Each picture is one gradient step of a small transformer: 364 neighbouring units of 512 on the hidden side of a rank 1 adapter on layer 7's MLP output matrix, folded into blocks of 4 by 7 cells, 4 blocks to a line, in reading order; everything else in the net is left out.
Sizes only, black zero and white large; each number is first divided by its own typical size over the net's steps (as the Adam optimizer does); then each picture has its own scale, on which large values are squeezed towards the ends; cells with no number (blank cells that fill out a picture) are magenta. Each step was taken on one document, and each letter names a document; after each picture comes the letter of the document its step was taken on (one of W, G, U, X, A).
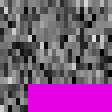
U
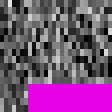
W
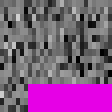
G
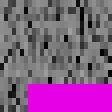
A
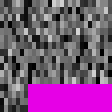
G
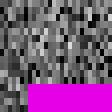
U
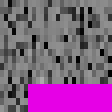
W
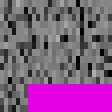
W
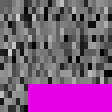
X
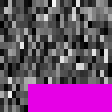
G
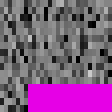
X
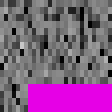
A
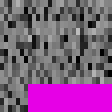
X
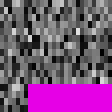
X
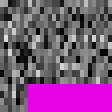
W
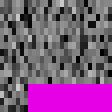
U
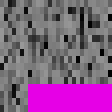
A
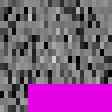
W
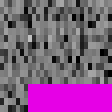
U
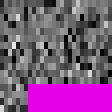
G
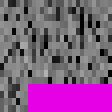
A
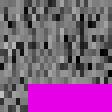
G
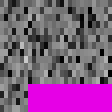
A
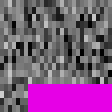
W
